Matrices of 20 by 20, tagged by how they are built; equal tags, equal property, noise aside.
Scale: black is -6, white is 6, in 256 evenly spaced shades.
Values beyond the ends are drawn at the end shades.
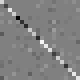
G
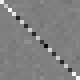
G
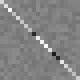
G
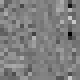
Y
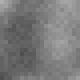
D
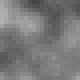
D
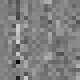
Y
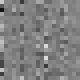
Y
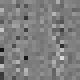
Y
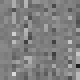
Y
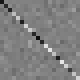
G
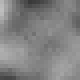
D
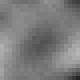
D
